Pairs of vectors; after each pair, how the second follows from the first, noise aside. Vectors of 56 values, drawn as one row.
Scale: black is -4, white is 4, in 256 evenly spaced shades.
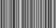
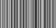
wrapped around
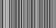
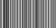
negated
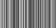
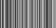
wrapped around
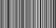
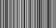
wrapped around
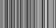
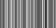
negated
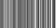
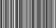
wrapped around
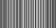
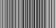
negated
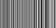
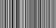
wrapped around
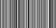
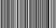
negated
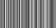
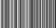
wrapped around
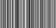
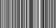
wrapped around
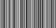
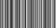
negated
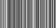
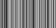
negated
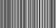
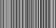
negated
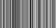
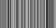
wrapped around
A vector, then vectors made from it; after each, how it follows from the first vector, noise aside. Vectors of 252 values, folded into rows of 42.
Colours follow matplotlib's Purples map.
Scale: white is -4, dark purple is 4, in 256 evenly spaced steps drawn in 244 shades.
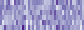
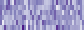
copied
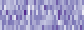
wrapped around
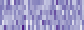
copied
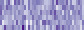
copied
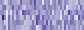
wrapped around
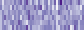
reversed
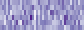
wrapped around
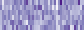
reversed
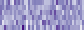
copied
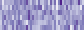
reversed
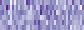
wrapped around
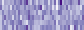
reversed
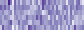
wrapped around
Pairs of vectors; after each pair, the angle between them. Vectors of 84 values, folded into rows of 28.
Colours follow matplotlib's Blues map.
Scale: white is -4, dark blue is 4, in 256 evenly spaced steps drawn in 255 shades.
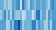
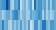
orthogonal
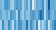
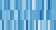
nearly parallel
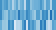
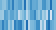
nearly opposite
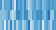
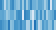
orthogonal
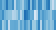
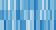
orthogonal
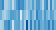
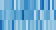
partly opposed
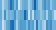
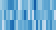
nearly parallel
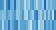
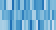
partly opposed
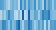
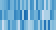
nearly opposite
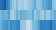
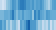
nearly opposite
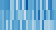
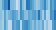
partly aligned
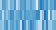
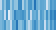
orthogonal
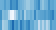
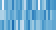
orthogonal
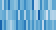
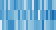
nearly opposite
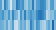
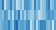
nearly opposite
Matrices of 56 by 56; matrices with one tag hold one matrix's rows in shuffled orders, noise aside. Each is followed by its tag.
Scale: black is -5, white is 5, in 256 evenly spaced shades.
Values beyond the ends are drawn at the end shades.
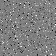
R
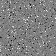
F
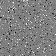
F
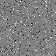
R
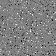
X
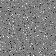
F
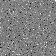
F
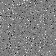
F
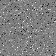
X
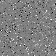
R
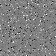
F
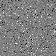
X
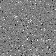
X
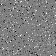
R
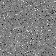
X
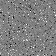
F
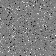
F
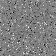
F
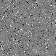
R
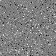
X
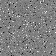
F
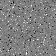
F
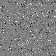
X
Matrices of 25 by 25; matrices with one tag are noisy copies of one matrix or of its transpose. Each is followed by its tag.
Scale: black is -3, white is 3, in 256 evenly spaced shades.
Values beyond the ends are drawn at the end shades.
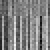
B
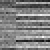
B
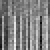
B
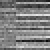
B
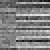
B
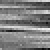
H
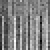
B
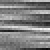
H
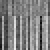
B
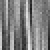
H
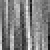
H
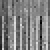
B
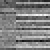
B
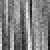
H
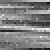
H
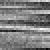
H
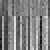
B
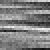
H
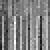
B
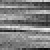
H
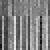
B
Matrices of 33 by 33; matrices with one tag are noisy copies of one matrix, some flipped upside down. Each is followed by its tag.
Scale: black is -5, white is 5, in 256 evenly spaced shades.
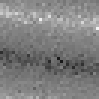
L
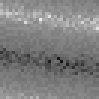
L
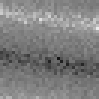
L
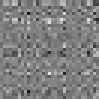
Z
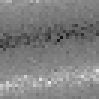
L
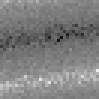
L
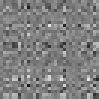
Z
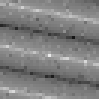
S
